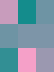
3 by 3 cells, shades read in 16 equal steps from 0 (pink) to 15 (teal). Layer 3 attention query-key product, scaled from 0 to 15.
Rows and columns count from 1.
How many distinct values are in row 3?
3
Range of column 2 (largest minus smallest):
15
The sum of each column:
25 23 23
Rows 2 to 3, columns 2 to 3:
8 8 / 0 6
